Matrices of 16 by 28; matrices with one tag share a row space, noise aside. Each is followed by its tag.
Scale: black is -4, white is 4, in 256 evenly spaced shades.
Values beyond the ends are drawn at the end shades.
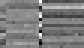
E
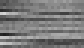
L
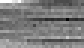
L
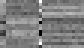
E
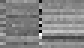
E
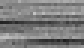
L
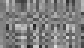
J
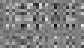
J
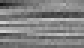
L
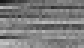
L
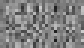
J
